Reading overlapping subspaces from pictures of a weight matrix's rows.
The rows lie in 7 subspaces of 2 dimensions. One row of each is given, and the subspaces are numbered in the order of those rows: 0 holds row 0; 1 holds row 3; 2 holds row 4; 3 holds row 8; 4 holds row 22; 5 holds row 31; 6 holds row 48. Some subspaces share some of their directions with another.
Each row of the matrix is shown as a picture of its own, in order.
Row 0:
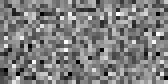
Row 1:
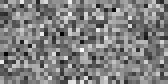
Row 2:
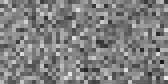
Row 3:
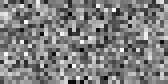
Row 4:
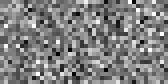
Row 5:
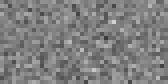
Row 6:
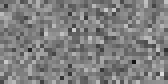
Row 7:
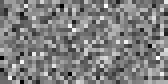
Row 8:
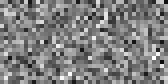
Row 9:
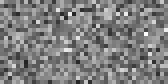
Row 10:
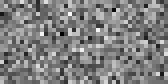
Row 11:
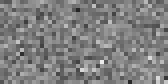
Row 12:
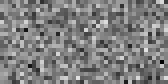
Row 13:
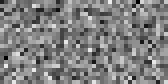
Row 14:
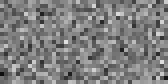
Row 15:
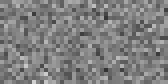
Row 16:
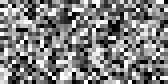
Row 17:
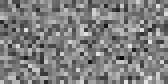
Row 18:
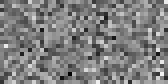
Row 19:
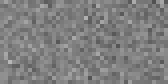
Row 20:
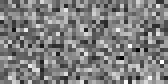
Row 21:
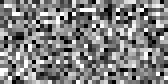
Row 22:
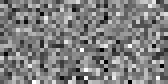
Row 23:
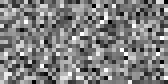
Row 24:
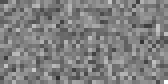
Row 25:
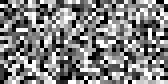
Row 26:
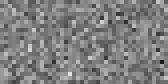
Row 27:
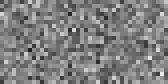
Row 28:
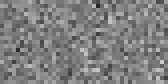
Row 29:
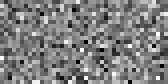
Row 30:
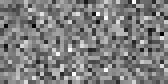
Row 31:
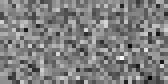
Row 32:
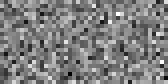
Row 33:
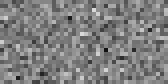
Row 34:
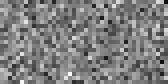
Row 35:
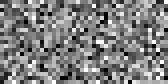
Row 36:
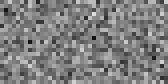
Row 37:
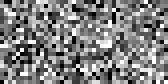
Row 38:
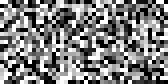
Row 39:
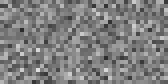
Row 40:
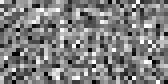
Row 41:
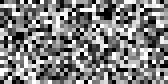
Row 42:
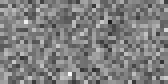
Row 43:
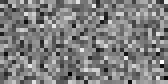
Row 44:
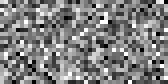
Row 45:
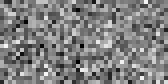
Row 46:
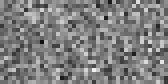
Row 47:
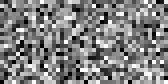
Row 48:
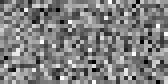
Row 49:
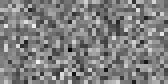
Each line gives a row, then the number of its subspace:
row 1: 1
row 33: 5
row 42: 2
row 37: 3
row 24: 6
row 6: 1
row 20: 5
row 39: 5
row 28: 6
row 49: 2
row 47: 3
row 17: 5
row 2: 3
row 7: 4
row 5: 4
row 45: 3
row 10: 1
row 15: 5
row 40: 6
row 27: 1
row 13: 6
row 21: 0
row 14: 0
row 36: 3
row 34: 4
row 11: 3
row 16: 2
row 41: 0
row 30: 2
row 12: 5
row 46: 6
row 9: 0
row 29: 4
